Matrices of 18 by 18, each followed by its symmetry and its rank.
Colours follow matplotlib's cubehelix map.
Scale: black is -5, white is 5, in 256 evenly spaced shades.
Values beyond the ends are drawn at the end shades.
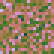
neither, full rank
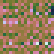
neither, rank three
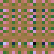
neither, rank one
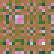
symmetric, rank two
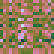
neither, rank three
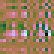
neither, rank two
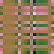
neither, rank one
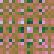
symmetric, rank two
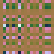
neither, rank one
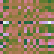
neither, rank two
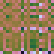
neither, rank two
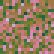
neither, full rank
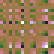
symmetric, rank two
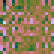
neither, rank three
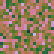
neither, full rank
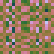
neither, rank two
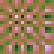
symmetric, rank two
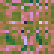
neither, rank three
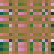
neither, rank one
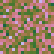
neither, full rank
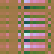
neither, rank one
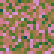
neither, full rank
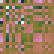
symmetric, rank two
